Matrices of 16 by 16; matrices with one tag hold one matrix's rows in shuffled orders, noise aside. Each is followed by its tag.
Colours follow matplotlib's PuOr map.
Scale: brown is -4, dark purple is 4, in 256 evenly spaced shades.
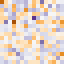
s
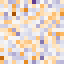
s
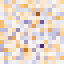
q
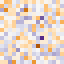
q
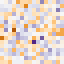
s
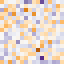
q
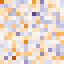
s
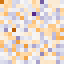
s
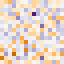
s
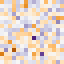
s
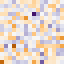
s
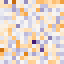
s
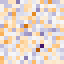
q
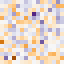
s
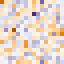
s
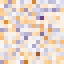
q
